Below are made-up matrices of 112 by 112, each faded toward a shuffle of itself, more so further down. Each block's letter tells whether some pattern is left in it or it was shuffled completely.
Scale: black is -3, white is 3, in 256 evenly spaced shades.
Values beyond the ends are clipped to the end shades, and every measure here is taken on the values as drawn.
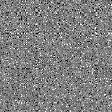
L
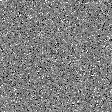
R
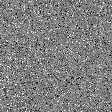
R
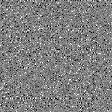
L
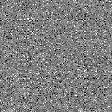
L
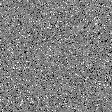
R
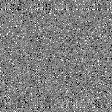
L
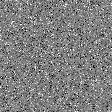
R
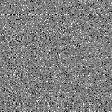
L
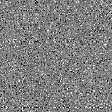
L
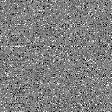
L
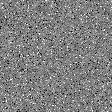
R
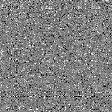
L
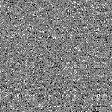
L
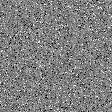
R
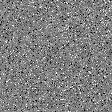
R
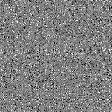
L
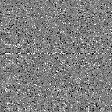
L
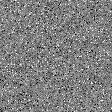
R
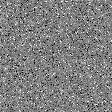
R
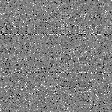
L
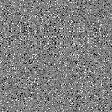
L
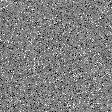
R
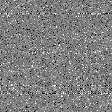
L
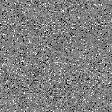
L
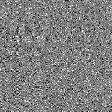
L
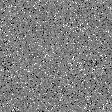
R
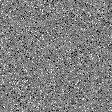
R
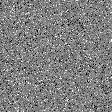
R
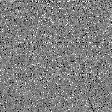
L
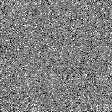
L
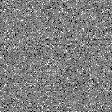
L
